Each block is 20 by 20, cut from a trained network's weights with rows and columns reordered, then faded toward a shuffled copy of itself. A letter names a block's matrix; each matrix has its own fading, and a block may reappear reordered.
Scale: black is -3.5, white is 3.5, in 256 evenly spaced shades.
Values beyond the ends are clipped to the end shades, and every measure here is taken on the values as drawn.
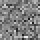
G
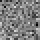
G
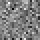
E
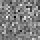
G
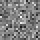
G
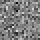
G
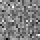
G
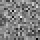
G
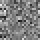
E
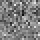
G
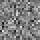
E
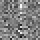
E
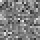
G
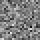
G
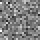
G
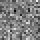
E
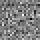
G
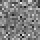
G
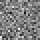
E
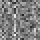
E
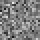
E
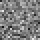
G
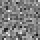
G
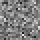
G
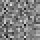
E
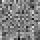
E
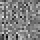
E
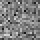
G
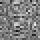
E
